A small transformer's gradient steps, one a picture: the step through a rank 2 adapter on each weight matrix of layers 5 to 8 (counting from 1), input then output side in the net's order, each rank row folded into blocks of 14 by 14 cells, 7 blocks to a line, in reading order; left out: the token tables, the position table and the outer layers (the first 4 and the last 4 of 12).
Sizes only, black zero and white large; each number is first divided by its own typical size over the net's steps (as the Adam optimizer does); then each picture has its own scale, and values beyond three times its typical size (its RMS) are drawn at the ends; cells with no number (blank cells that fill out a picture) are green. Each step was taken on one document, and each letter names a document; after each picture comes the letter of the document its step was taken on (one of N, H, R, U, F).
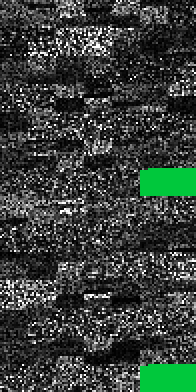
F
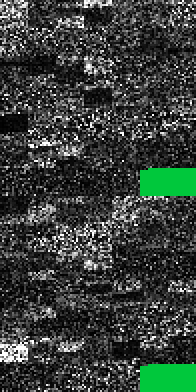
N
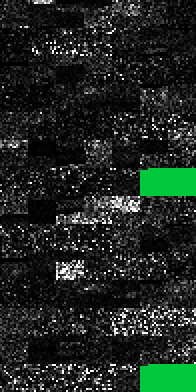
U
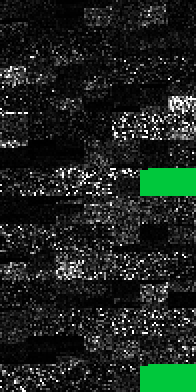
U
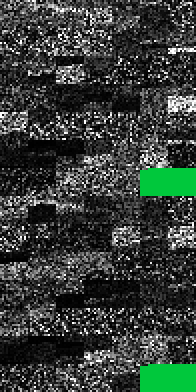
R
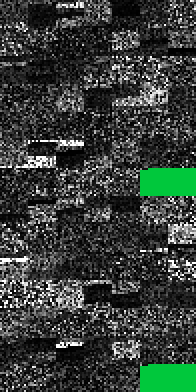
N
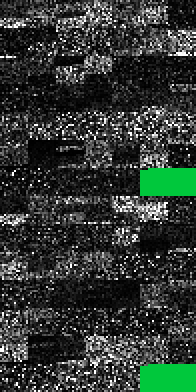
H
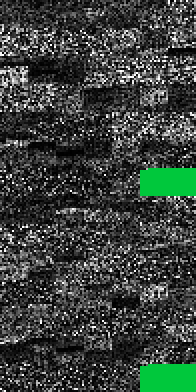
N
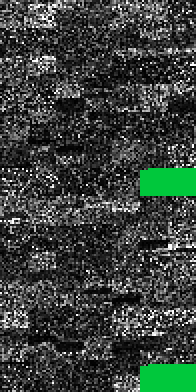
F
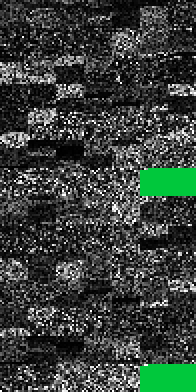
F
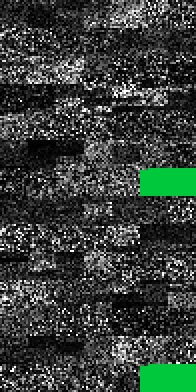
R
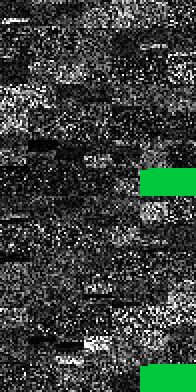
R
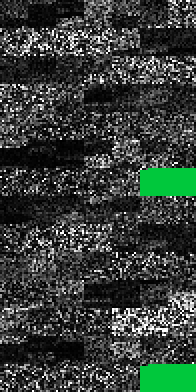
N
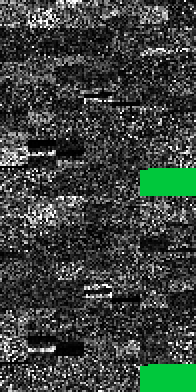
F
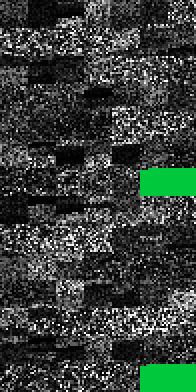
N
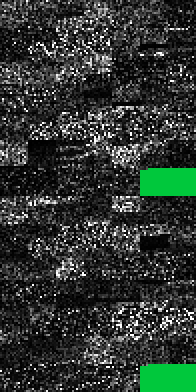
H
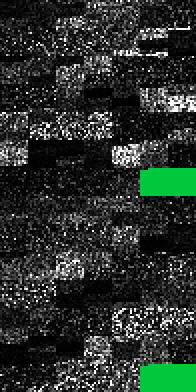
H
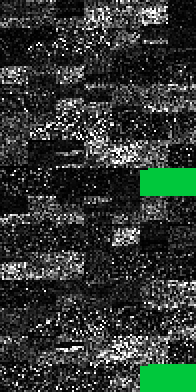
H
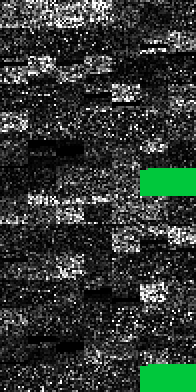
H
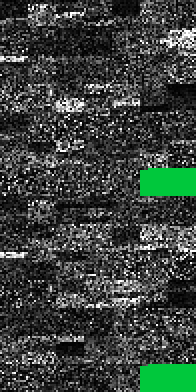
N
